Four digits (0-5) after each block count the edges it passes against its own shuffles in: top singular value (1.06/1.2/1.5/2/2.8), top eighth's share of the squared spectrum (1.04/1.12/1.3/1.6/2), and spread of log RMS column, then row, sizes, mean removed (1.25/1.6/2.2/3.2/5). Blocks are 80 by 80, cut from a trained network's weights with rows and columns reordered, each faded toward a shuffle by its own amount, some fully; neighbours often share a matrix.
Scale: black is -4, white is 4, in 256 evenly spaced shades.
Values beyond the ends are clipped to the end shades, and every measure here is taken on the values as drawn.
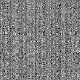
3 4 2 3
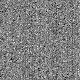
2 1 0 1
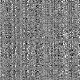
3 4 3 3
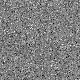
0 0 0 0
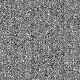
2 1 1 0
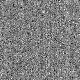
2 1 0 0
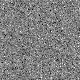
0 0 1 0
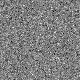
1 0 0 0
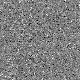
0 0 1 0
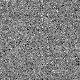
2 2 1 0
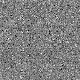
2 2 1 0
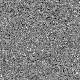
0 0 0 0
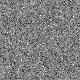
0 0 0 0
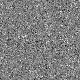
1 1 0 0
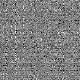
3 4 3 2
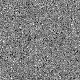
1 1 0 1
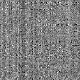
3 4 2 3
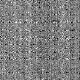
3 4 2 3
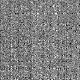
3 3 1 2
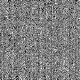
3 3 1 2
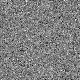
1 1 0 0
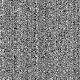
3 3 2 2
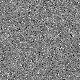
1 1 0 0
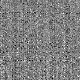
3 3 1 2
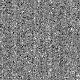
2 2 0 1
